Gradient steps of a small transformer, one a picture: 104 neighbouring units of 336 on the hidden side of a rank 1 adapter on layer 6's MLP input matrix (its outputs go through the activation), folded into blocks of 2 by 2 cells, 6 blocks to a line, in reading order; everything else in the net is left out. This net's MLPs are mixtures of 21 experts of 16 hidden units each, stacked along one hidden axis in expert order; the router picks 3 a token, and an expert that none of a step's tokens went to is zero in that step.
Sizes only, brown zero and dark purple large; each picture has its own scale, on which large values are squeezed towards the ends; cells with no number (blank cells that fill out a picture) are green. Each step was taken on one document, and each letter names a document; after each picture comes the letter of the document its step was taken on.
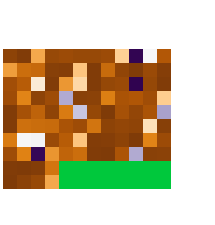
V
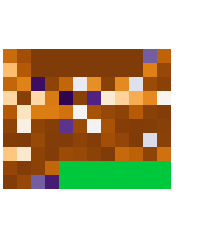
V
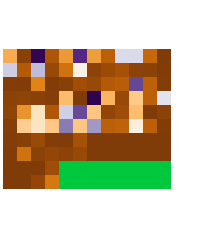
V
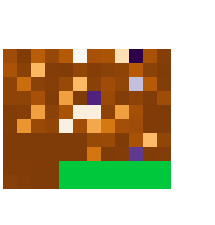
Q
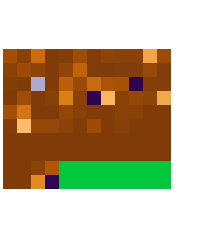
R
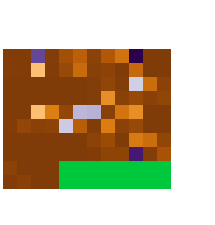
Q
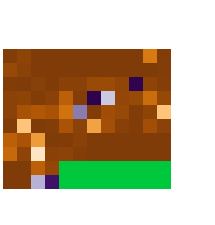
R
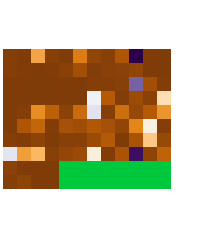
Q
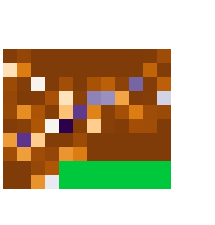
R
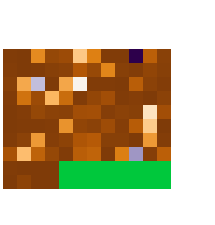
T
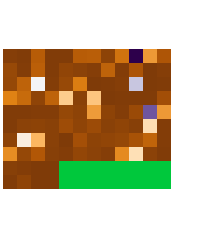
T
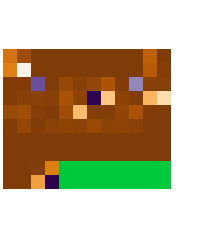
R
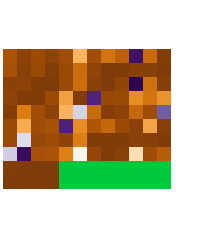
V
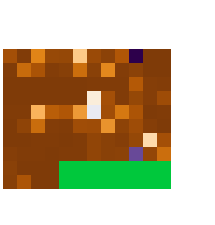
Q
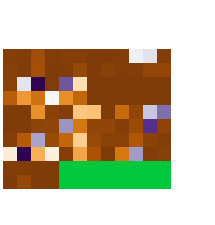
T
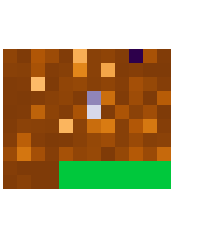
Q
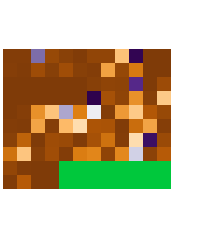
Q
